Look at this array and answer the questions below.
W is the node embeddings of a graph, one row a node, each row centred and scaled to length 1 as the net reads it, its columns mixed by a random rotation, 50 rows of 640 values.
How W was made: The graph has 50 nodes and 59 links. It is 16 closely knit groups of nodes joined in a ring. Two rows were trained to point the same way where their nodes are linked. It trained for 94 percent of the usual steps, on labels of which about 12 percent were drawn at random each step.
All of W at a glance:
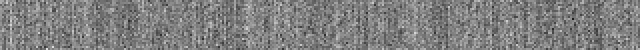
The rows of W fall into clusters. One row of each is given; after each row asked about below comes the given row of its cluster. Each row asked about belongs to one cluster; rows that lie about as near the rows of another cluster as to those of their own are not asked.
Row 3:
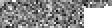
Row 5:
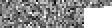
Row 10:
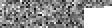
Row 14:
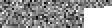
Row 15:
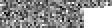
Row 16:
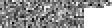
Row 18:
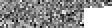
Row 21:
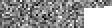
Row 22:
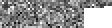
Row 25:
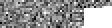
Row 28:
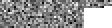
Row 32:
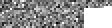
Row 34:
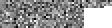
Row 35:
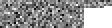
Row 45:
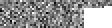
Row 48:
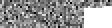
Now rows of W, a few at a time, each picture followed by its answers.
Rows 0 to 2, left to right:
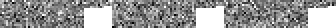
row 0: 16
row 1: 35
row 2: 22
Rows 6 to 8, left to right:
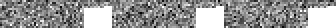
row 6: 15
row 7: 35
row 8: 25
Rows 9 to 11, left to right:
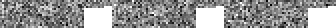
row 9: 10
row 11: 34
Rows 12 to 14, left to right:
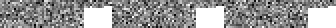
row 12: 18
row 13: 45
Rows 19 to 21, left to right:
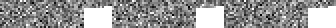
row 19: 45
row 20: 48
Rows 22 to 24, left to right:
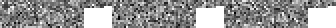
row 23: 48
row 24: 22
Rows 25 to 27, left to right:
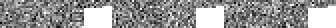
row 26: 21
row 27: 10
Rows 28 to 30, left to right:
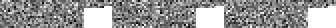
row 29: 5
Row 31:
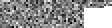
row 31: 28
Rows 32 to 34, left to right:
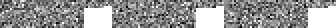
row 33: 28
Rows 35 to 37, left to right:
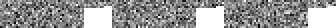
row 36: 34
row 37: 18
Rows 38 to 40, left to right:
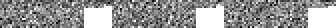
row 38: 32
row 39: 21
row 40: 34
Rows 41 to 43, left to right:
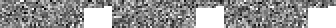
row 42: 25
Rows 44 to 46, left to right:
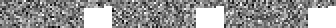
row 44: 15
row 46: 14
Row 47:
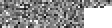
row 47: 14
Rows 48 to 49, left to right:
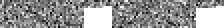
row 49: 3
